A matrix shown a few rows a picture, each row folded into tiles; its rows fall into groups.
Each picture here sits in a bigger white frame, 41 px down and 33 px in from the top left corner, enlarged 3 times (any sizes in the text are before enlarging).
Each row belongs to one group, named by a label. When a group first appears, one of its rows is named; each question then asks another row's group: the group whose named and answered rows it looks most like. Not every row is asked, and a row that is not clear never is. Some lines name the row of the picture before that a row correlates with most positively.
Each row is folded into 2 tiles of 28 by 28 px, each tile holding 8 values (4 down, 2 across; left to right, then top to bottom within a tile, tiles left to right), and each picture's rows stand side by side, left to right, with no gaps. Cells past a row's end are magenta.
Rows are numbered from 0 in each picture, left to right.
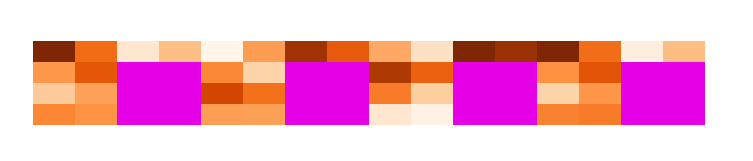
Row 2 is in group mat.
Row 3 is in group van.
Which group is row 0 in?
van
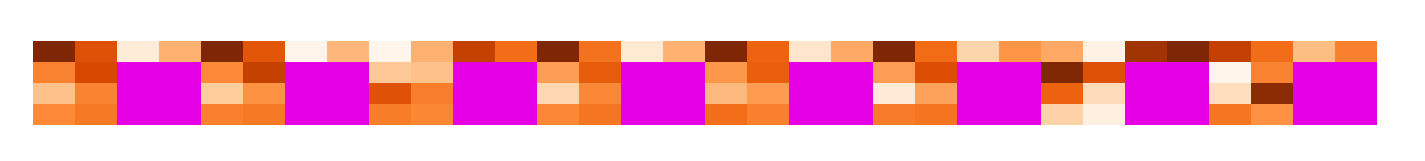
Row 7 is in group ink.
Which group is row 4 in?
van
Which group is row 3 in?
van
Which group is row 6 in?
mat
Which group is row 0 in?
van
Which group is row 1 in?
van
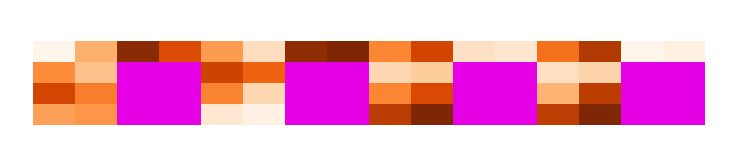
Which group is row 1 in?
mat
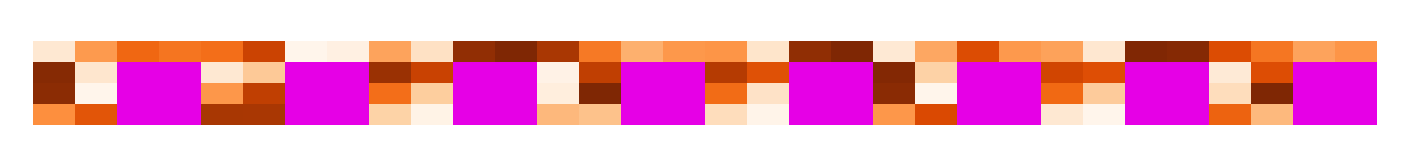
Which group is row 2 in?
mat
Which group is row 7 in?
ink
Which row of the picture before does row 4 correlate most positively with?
1
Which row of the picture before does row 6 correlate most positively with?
1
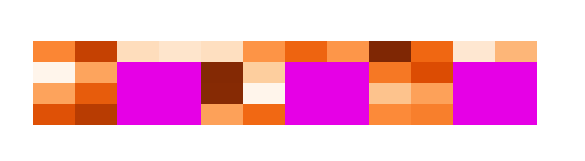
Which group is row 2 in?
van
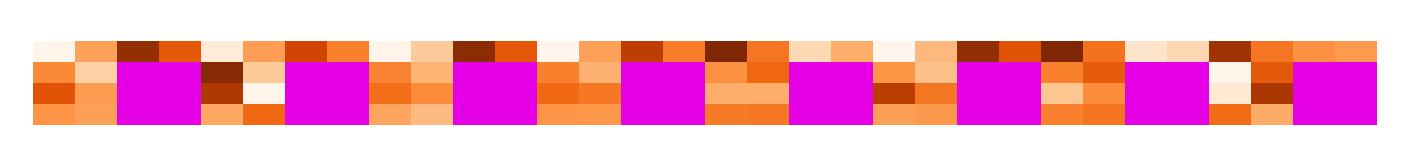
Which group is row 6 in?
van
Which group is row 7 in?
ink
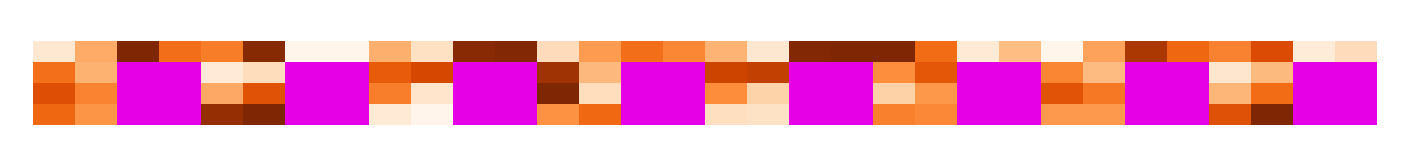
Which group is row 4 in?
mat
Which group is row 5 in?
van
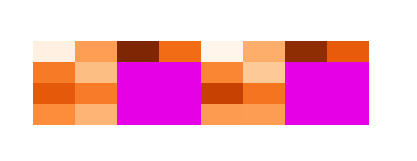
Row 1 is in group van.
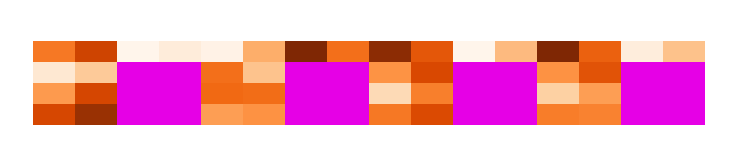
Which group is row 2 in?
van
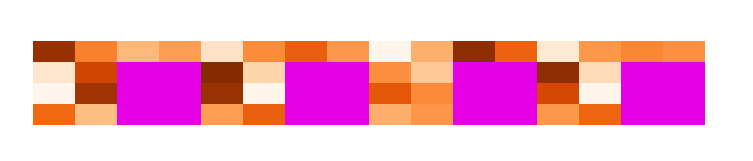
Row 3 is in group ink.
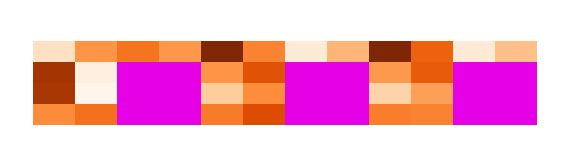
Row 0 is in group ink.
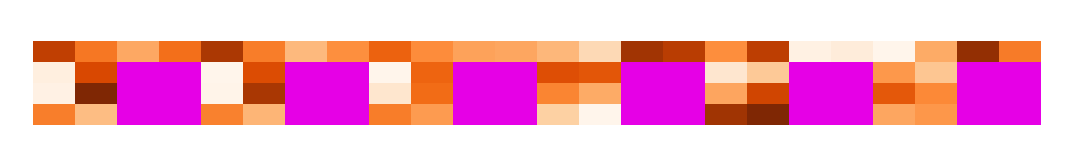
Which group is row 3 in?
mat
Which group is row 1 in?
ink
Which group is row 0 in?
ink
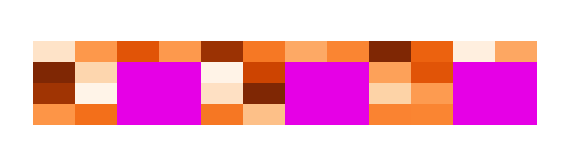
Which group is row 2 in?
van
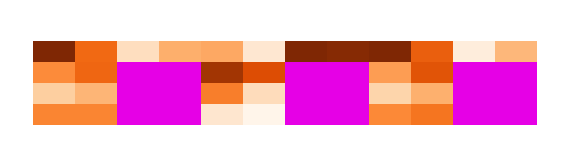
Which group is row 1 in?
mat
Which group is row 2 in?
van
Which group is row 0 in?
van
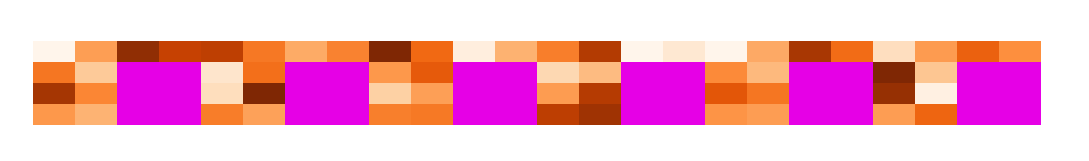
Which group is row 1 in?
ink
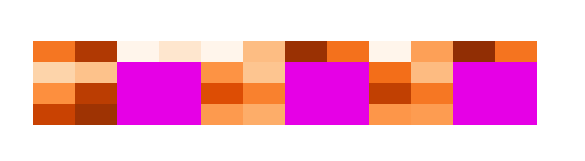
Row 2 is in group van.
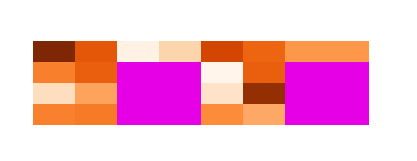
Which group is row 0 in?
van
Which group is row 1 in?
ink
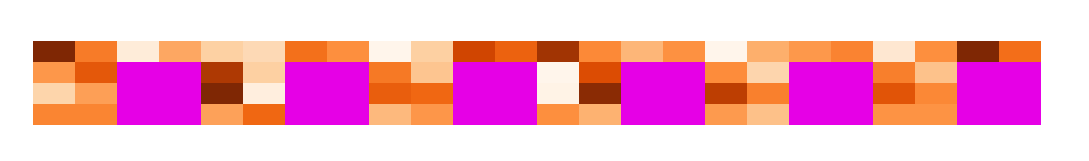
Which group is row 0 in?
van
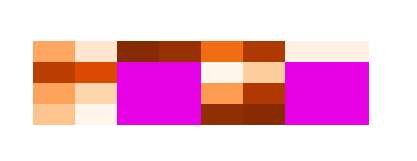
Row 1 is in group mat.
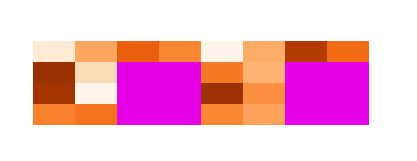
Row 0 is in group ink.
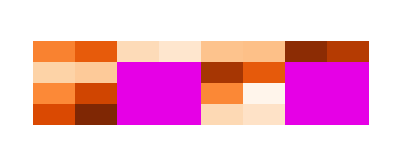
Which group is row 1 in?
mat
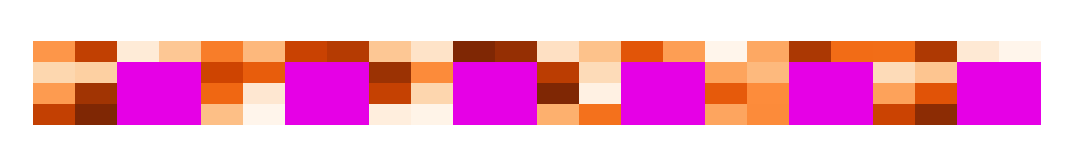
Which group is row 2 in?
mat
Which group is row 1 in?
mat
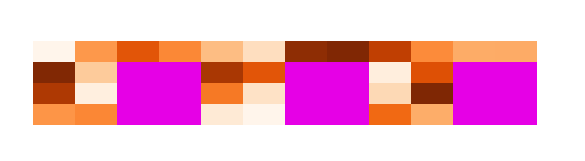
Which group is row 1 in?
mat
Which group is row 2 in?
ink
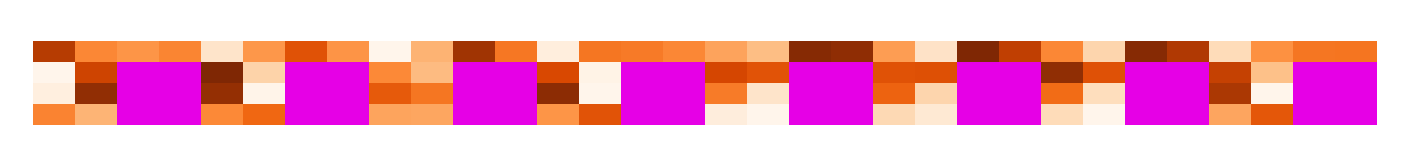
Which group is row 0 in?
ink
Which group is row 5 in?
mat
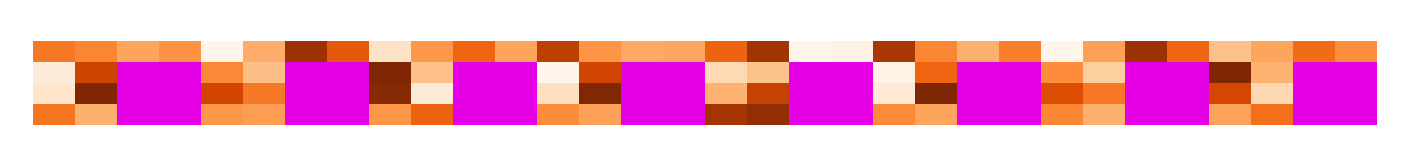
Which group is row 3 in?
ink
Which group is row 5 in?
ink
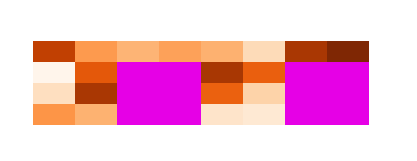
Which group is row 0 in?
ink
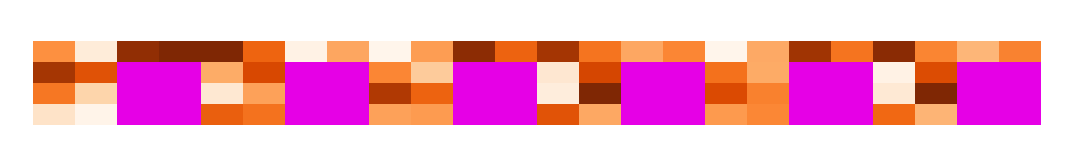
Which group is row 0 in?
mat
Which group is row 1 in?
van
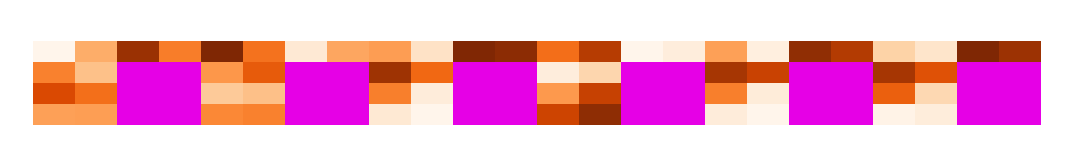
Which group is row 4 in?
mat
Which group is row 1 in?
van
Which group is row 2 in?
mat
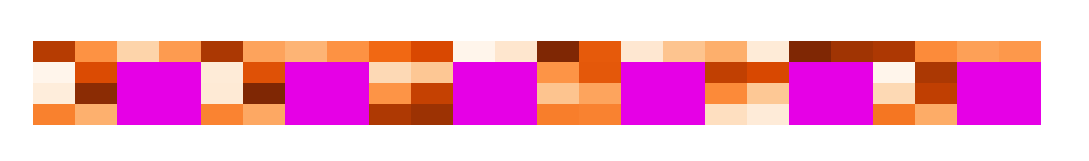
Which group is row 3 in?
van
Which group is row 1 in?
ink
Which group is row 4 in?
mat
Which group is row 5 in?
ink
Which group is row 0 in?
ink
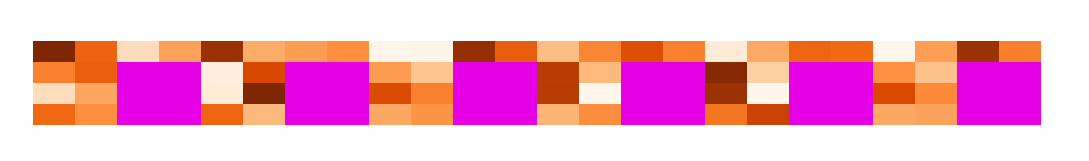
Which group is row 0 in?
van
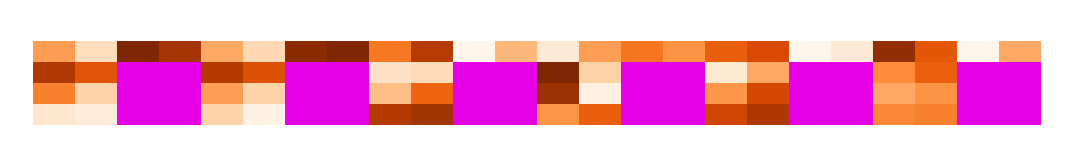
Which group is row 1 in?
mat
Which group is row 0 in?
mat
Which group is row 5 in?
van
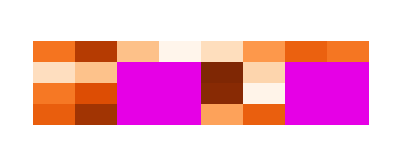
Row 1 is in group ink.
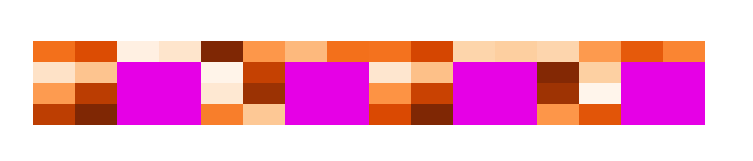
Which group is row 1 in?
ink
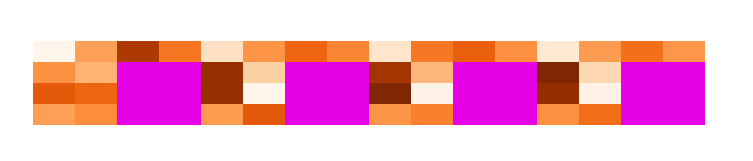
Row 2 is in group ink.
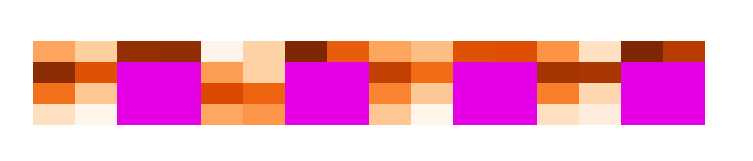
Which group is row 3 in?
mat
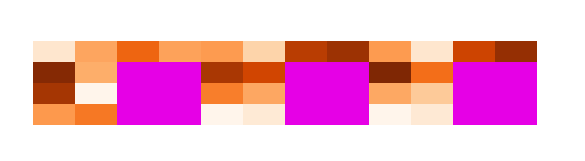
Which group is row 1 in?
mat
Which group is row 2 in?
mat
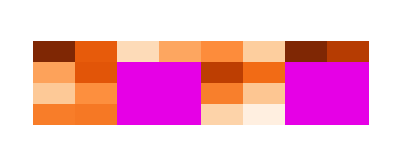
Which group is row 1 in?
mat
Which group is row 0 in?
van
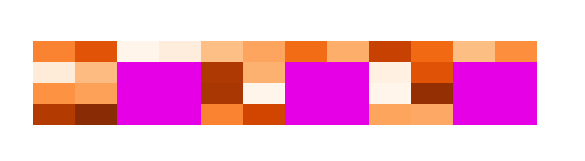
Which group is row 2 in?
ink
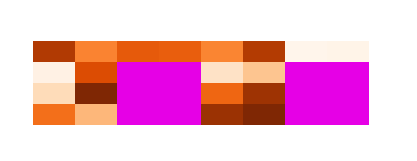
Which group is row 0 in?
ink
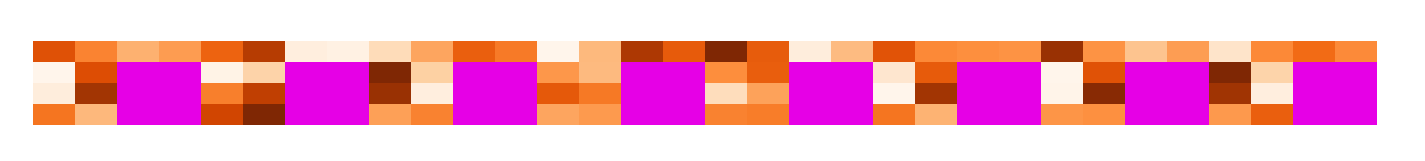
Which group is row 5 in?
ink
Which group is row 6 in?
ink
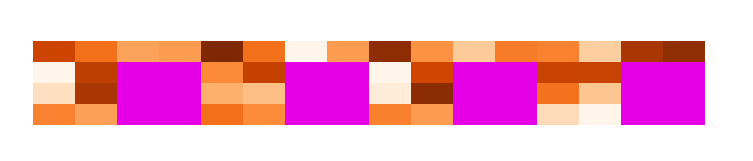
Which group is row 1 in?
van
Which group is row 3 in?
mat
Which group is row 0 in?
ink
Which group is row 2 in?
ink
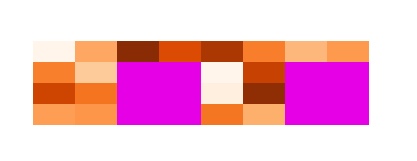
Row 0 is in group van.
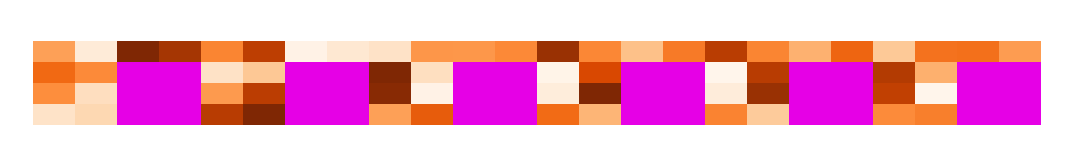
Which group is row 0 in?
mat
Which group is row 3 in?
ink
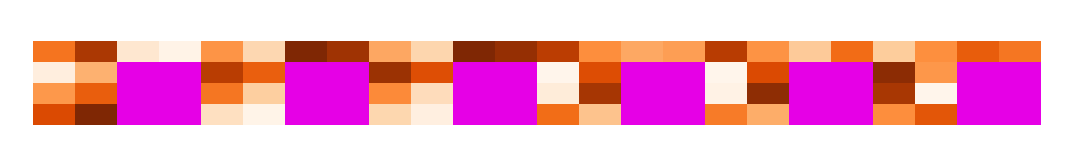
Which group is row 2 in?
mat
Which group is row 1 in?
mat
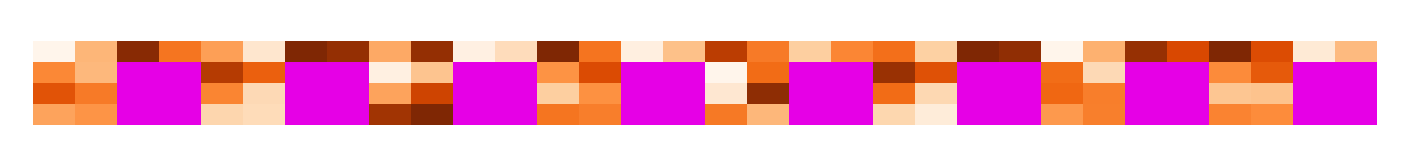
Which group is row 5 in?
mat
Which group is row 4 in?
ink
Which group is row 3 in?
van
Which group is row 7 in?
van
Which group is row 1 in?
mat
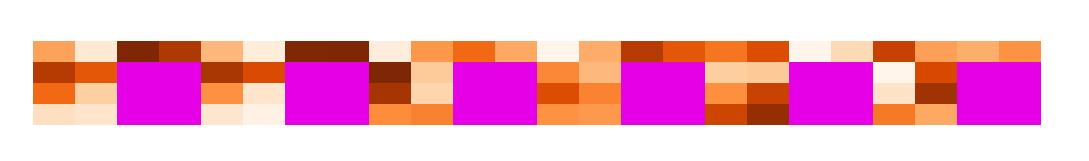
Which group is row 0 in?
mat
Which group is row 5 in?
ink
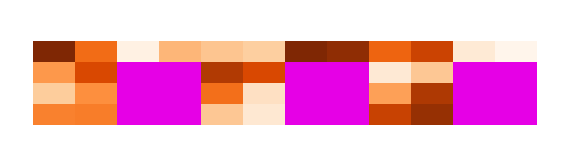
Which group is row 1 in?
mat
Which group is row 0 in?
van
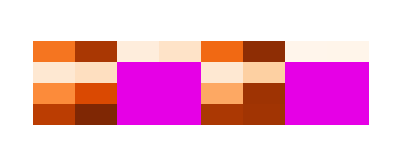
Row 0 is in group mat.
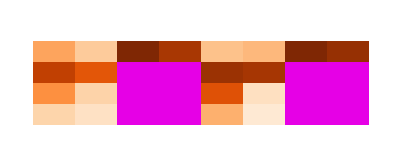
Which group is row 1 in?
mat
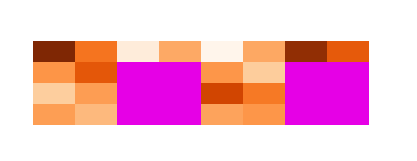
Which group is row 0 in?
van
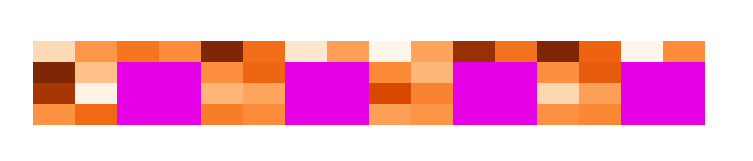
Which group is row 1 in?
van
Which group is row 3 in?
van
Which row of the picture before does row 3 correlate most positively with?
0
